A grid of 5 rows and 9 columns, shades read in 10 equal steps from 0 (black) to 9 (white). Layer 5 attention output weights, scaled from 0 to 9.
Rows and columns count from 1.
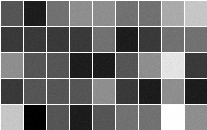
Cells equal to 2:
8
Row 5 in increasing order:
0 1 3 3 4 4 5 7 9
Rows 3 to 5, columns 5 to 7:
1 3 5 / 5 2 1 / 3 4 4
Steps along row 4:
up same same up down down up down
